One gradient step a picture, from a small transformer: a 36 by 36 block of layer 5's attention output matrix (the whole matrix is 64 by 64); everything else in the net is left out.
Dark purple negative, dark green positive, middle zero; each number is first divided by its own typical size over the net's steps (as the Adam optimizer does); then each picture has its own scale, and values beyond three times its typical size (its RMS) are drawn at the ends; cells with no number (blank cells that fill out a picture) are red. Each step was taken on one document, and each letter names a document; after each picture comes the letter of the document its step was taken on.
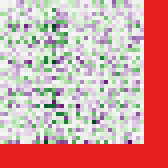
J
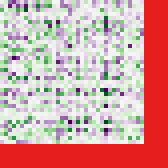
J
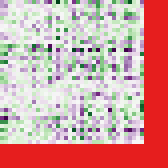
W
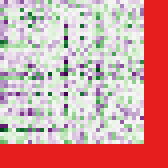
W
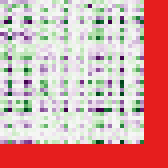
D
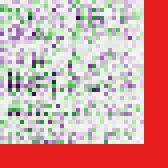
J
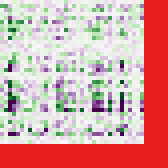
D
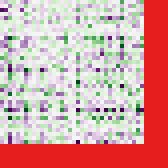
D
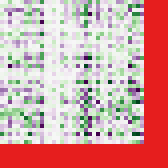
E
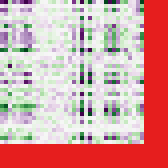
D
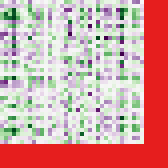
W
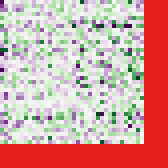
W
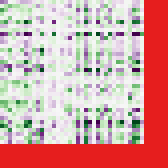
E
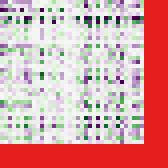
E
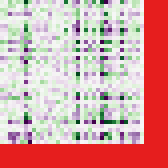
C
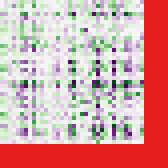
W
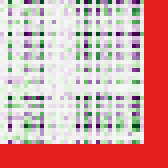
E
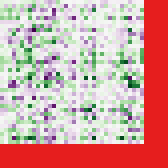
J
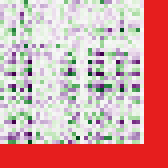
C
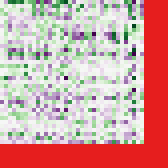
W
